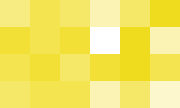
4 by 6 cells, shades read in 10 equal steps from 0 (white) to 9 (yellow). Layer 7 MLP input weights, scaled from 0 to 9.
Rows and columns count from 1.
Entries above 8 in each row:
1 1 1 0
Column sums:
26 29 27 14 30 21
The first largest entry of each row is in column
6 5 5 2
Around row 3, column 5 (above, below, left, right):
9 6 8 7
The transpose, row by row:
5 8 7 6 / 7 7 8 7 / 6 8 6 7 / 3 0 8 3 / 6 9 9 6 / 9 3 7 2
